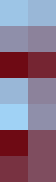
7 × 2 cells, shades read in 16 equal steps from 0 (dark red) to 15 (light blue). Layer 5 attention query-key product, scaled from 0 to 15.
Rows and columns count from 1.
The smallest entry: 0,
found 2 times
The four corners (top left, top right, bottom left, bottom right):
14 13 3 5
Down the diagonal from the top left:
14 9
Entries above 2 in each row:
2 2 0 2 2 1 2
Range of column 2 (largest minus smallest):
11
